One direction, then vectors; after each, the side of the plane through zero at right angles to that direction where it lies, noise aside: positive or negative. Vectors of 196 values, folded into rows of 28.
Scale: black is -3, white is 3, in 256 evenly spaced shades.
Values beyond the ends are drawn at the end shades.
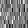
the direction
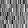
negative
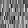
negative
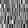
positive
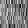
positive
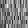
negative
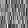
positive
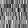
positive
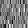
negative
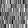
negative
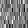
positive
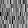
negative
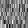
positive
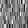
positive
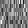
negative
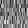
negative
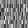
negative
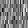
negative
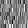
negative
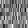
negative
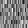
negative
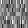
positive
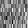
negative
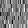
negative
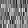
negative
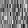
positive
